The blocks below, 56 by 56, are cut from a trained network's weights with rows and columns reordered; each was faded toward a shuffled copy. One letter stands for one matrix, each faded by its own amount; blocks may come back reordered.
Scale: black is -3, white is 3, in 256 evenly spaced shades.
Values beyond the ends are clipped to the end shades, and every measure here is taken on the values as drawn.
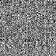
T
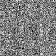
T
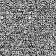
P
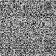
P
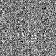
T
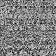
P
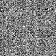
T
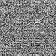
P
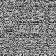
P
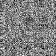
T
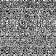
P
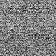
P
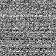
P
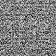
P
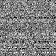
P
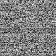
P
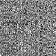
T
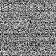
P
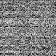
P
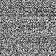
P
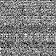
P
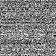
P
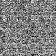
P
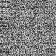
P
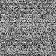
P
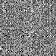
T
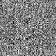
T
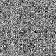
T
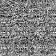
P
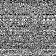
P
